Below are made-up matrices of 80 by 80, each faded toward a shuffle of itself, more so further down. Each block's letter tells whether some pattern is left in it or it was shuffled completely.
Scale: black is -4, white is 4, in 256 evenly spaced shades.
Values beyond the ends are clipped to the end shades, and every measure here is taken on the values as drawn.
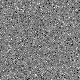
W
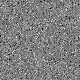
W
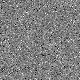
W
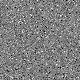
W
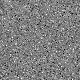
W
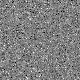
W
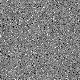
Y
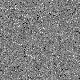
W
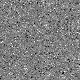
Y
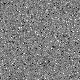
W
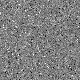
Y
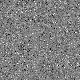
W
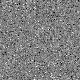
Y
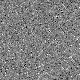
W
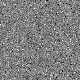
Y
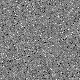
W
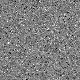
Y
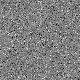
W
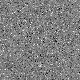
W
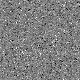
W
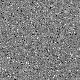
Y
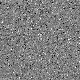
Y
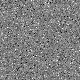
W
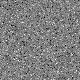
W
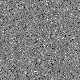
Y
